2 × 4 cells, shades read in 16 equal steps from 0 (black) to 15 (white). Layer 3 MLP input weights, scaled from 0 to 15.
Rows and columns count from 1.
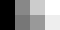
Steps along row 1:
up up up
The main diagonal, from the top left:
0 7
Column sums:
0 15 21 29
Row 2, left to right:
0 7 9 14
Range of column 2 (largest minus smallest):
1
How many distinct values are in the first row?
4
